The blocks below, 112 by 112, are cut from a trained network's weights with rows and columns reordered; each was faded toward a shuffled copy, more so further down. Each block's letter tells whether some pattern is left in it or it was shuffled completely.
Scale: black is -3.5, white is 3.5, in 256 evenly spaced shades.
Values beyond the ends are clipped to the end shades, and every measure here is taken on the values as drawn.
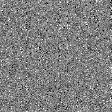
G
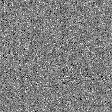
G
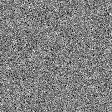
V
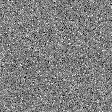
V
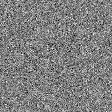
G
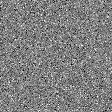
V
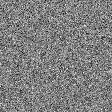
V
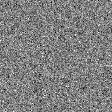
G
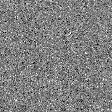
G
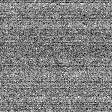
G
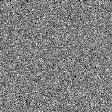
G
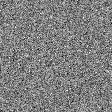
V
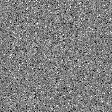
G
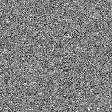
G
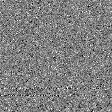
G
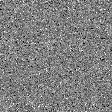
G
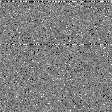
G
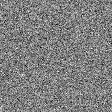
V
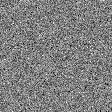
V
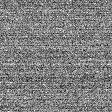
G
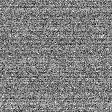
G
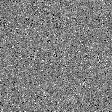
G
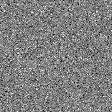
G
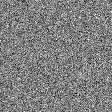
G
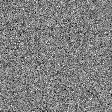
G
